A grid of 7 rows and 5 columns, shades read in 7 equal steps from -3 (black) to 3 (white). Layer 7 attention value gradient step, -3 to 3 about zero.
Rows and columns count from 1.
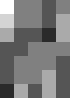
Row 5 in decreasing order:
0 0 0 -1 -1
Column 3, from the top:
0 0 -1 0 0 0 -1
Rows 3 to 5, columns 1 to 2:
1 -1 | -1 -1 | -1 0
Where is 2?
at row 2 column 1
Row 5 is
-1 0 0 0 -1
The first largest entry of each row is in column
1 1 1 3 2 4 2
